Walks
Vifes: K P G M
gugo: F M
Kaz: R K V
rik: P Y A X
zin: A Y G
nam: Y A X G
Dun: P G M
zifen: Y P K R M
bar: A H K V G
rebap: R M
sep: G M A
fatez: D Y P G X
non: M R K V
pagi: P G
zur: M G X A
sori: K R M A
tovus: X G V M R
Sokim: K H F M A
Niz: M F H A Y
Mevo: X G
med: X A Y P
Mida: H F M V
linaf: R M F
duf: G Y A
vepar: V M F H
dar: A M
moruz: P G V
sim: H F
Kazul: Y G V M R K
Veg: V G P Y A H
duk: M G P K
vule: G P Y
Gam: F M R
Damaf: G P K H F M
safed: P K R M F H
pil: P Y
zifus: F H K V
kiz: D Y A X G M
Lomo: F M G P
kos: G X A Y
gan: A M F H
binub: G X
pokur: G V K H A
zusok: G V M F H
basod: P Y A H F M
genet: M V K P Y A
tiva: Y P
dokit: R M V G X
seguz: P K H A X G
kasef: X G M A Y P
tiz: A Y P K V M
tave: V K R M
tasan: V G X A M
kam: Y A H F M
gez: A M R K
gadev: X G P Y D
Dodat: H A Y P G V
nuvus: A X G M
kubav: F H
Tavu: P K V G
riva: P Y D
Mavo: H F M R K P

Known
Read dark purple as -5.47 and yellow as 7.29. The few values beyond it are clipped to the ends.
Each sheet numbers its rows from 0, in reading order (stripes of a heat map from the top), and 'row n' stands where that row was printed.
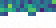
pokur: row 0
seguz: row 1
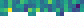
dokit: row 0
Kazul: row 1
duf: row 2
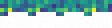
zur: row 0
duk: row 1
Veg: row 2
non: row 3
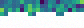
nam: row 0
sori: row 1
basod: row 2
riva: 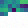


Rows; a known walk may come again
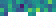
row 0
duf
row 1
Kazul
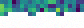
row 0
sori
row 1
riva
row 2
nuvus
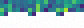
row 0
gez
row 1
sep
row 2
duk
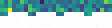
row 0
dokit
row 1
Vifes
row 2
Tavu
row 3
tiva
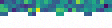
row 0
seguz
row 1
zur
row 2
zifen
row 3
vule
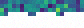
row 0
zin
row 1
pagi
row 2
bar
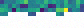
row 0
basod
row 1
Dun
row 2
non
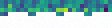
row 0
pokur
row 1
Veg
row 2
genet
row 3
nam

